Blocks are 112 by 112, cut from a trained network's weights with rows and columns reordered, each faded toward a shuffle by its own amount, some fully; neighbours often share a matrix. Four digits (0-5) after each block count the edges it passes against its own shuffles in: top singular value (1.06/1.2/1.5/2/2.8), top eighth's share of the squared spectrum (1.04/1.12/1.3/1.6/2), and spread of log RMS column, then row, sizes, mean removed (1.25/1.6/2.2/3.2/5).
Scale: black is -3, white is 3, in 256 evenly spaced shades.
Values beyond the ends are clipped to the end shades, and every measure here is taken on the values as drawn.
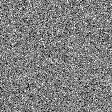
0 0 0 0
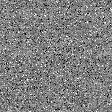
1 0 0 0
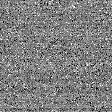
2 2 1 0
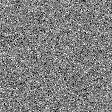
0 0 0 0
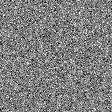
0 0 0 0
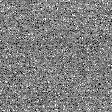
1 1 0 0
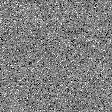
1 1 0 0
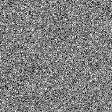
2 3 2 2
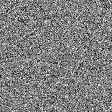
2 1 0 0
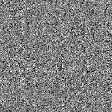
3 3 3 2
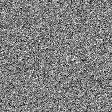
0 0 0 0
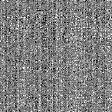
4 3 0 3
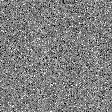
1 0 0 0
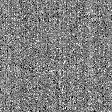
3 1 0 1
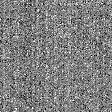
3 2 0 2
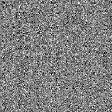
2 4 3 1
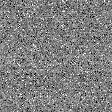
1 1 1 0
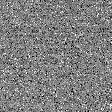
1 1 0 0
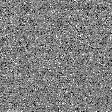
1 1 1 0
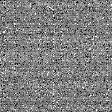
3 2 3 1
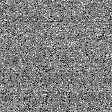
2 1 1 0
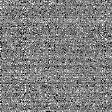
3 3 3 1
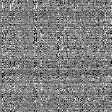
3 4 4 2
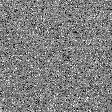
1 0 0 0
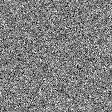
1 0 0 0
